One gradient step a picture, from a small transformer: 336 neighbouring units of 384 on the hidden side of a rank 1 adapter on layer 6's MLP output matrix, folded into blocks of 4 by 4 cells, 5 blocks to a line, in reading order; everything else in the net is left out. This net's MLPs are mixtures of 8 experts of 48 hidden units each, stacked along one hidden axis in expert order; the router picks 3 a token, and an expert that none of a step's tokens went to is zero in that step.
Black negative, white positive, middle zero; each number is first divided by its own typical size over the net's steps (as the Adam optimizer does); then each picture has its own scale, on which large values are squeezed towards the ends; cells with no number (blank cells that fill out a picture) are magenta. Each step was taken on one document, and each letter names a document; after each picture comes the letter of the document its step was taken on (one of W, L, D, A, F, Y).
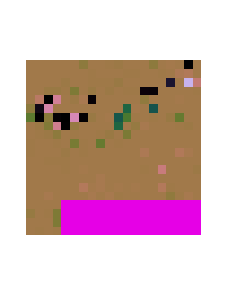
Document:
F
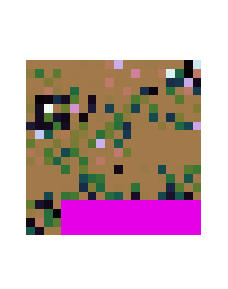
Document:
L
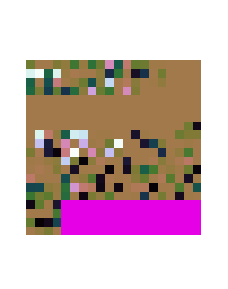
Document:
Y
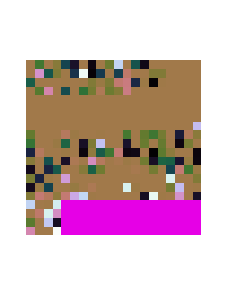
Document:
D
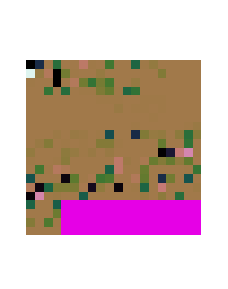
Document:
Y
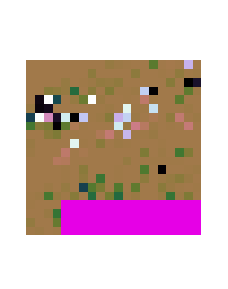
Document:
F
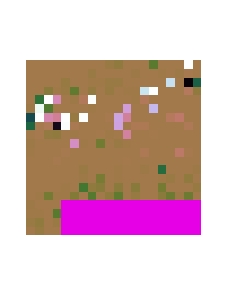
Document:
F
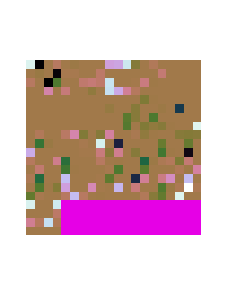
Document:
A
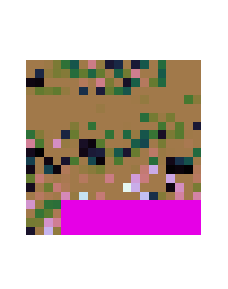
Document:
D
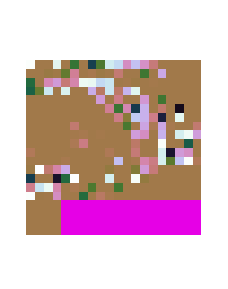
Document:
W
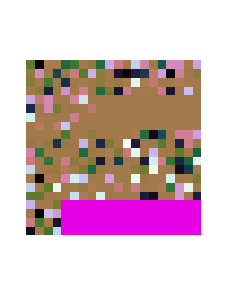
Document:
D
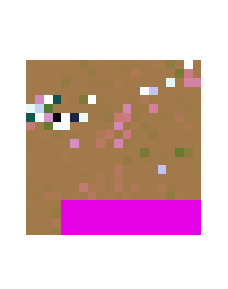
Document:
F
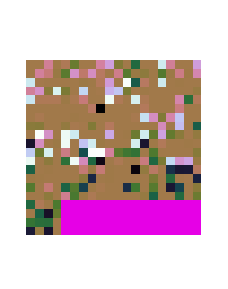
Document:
D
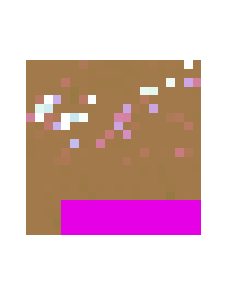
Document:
F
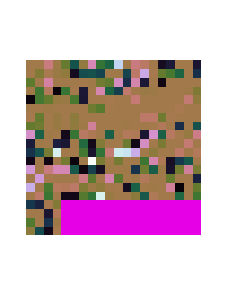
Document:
D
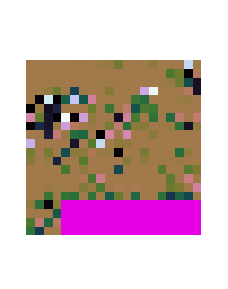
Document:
L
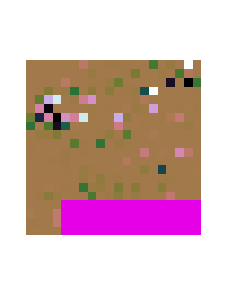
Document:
F
